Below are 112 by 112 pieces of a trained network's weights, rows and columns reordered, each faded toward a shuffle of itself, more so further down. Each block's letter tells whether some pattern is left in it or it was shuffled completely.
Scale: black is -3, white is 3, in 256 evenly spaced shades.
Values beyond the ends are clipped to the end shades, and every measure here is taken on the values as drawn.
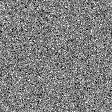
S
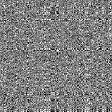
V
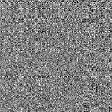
V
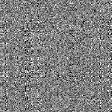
V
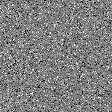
S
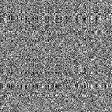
V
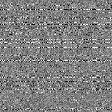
V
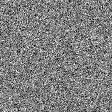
S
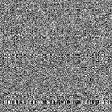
V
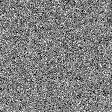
S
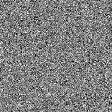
V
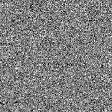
V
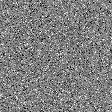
S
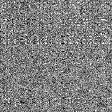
V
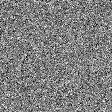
S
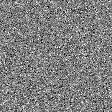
S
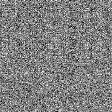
V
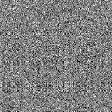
V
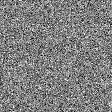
S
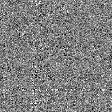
V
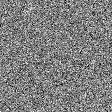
S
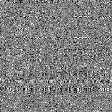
V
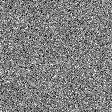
S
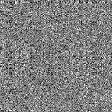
V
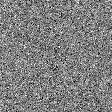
S
